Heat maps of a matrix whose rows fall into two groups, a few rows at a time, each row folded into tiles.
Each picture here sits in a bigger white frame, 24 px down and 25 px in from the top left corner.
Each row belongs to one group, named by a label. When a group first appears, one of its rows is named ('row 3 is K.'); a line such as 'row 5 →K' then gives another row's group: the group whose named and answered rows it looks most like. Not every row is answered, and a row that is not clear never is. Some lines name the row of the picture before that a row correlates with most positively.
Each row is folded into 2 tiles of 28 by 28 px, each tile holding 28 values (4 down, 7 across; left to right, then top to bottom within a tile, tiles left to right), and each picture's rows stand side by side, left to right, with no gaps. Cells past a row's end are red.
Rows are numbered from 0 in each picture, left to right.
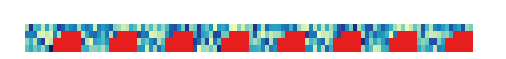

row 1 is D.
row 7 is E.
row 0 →E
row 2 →E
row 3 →D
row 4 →E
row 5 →E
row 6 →D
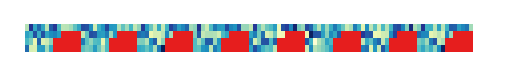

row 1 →D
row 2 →E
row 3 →E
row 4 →E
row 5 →D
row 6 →E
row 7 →E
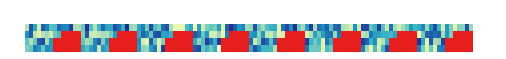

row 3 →E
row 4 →E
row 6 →D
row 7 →D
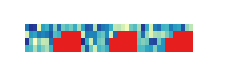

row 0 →D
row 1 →D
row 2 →E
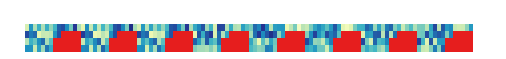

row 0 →E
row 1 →E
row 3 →D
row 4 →D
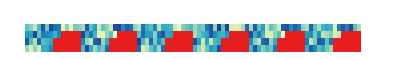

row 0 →D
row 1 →E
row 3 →D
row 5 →E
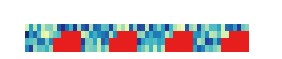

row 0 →E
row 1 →D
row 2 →D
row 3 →E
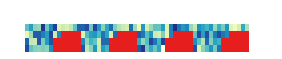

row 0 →D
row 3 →D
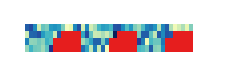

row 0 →D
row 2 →D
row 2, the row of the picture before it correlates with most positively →3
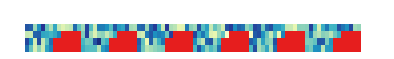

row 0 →D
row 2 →D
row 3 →E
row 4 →D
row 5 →E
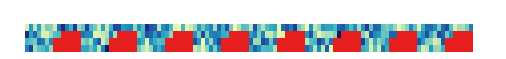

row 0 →E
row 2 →D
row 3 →D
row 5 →E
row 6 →D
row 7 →D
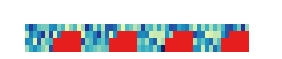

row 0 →D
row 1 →D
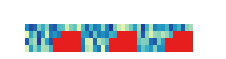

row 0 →D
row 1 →D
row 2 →E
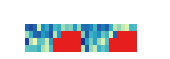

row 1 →D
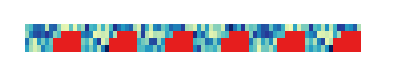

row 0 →D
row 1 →E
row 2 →E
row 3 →E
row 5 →E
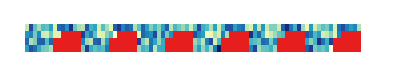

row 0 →E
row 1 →E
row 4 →E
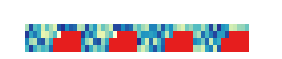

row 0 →E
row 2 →D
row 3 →D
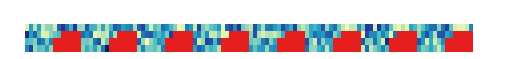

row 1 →E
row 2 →D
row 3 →E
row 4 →E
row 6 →D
